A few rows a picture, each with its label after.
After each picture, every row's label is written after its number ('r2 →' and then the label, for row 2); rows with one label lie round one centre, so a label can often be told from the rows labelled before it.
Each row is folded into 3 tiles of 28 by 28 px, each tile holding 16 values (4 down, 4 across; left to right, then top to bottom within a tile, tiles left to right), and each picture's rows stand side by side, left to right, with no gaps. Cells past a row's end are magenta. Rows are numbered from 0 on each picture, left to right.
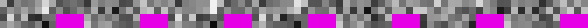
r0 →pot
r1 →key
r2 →pot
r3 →pot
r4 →key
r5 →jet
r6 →key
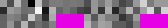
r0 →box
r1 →key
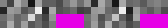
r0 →box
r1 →box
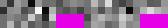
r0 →box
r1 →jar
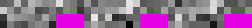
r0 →jet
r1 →pot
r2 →pot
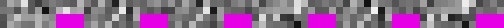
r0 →jar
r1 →box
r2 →box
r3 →pot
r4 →box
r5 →pot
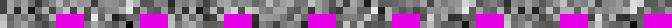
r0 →key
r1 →pot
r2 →key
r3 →jet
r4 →box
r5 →pot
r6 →key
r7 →pot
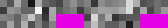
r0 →box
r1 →pot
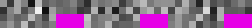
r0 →box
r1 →key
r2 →box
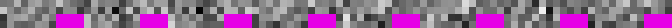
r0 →jet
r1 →key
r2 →key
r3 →jet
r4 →pot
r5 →pot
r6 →box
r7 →jet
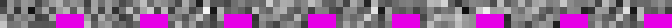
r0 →key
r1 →key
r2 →box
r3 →jet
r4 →box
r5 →jar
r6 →jet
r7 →box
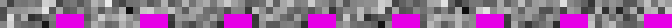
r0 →pot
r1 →jar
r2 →jet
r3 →jet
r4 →pot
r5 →jar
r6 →jet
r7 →key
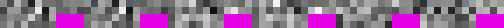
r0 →box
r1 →box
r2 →jar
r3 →jar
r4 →jet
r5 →key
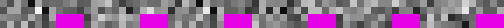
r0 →box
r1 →jar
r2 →box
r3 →key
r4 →jet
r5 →pot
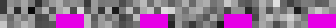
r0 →key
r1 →key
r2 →jet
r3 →jar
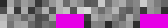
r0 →key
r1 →jet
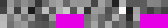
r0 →key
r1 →box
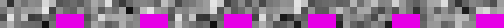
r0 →pot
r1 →jar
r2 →pot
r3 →pot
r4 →jet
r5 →jar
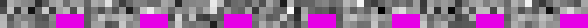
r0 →key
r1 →jar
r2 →pot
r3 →box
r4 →jar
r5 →key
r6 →jar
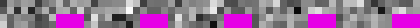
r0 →key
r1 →pot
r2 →pot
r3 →jar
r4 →jar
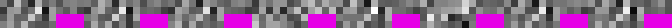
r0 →box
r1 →box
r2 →box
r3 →key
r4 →box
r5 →pot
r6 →box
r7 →box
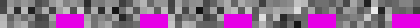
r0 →key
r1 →key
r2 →key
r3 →pot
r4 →box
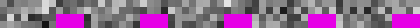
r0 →pot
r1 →jet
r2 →jet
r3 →key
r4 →key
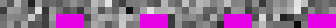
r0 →box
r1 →jar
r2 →jet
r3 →pot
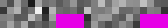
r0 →box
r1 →jet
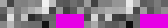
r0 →pot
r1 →pot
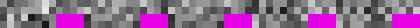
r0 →pot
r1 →jet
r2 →jet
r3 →key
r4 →key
